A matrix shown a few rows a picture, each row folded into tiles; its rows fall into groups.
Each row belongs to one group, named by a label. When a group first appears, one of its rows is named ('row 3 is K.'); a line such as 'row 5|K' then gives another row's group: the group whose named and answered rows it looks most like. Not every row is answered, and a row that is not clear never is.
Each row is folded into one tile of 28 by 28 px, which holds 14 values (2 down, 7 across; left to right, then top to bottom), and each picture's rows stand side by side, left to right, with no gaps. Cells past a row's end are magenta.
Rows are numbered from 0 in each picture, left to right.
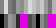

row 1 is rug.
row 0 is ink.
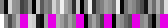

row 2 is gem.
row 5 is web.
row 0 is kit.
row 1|web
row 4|ink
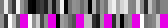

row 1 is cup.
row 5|kit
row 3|web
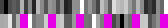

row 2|web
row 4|rug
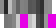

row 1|web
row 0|kit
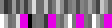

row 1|ink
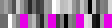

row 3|web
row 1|web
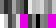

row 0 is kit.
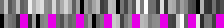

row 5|gem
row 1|rug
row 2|gem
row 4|web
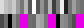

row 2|ink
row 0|rug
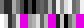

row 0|kit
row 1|cup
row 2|rug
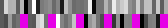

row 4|rug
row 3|ink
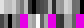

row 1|cup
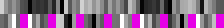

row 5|cup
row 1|cup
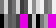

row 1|rug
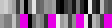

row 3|cup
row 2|cup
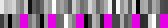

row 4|gem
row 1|web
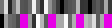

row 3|cup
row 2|cup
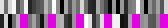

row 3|kit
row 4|web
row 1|web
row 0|rug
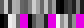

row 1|ink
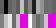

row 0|cup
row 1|kit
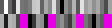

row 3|rug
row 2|web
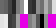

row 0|web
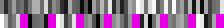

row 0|kit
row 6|gem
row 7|web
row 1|ink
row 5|rug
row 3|web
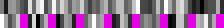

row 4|ink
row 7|cup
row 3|cup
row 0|kit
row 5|web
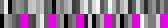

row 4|rug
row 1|gem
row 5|kit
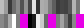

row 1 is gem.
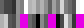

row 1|rug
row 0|web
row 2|ink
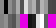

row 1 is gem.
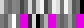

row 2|gem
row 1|rug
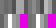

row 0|cup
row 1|cup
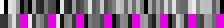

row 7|gem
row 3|ink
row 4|ink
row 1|cup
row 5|web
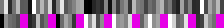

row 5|cup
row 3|cup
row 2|ink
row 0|ink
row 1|gem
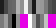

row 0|web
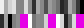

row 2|kit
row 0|rug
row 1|kit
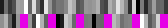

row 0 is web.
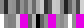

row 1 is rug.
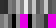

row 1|ink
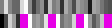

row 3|kit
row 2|kit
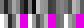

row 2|cup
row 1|kit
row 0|kit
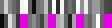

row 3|gem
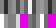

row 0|kit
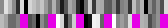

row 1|rug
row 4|kit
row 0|gem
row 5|web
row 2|kit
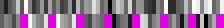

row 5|web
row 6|web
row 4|ink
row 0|web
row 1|kit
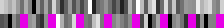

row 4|web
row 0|rug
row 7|rug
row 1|web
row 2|kit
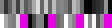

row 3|cup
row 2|cup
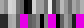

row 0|gem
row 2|ink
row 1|gem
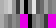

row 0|gem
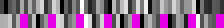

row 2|web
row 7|cup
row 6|ink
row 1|rug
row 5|ink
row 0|cup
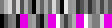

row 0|ink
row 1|web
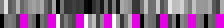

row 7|rug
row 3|cup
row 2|cup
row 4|kit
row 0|ink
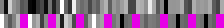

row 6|rug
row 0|kit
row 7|rug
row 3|cup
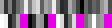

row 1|ink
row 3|cup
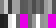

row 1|cup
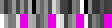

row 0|kit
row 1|web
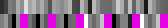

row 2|rug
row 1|rug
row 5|kit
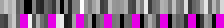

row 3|rug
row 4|rug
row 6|ink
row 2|web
